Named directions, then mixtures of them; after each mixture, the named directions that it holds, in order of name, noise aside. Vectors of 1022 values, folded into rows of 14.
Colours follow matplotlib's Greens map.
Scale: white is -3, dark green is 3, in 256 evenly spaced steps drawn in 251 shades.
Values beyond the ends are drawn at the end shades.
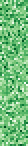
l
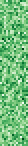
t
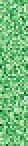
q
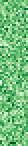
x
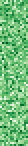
l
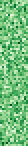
l, q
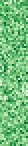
l, t, x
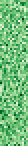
q, t, x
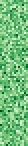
q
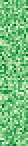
l, q, x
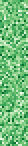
q, t, x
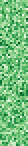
l, x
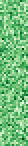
q, t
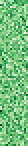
q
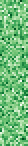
q, t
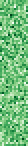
l, q, t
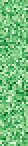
t, x
